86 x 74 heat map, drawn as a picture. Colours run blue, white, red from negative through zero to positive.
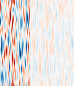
Histogram: heavy tails on both sides. Seam: vertical, 40% of the way across, the right part calmer. Grain: streaks running down. Mirror symmetry: none.
